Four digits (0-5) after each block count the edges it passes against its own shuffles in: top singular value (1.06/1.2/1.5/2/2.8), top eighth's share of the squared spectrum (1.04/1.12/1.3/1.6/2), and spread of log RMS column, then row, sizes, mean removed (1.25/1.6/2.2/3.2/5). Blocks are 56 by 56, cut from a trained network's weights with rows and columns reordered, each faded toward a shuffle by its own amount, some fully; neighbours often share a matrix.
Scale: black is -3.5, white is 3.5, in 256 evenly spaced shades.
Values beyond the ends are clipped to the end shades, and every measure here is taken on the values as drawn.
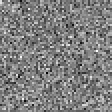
0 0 0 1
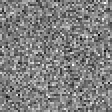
0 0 0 0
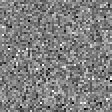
0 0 0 0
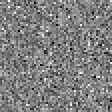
0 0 0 0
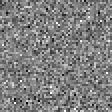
0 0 0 0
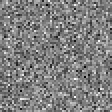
2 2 1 0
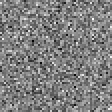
1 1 0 0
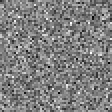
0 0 0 0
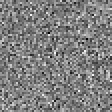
2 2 0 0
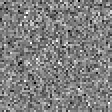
1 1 0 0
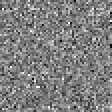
1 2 0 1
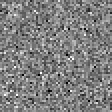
1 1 0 1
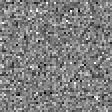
1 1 0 1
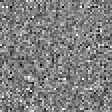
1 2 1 1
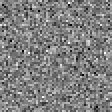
1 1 0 1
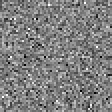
1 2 0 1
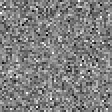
1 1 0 0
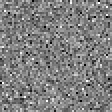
0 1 0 0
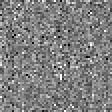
2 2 1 1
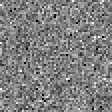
1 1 0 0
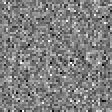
1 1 0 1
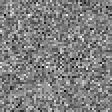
1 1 0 1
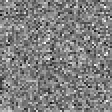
2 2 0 0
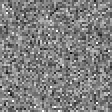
1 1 0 0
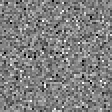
3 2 1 1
